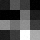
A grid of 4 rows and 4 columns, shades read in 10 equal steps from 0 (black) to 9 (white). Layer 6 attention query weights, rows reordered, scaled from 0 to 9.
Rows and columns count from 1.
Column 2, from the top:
3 0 4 2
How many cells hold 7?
0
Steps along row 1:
up down down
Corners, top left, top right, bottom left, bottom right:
1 0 1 6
